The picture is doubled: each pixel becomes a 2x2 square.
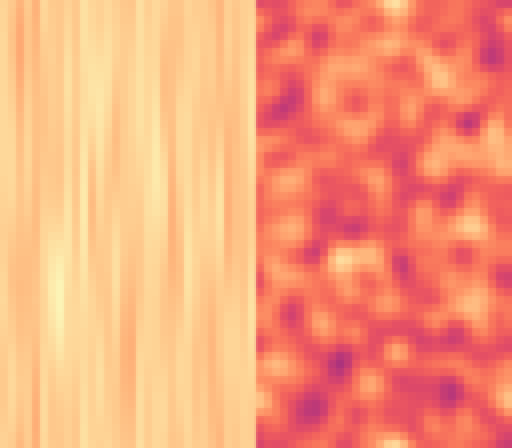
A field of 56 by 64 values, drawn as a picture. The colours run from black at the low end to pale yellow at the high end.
It is made of 1 by 2 panels. Panel 1,1: very high, streaked downward, faint in contrast. Panel 1,2: high, blotchy.
